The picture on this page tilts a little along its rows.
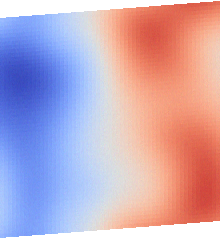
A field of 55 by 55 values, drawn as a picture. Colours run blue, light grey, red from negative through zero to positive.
Lone odd cells: none. Grain: smooth. Slope: up to the right. Roughest part: top middle.
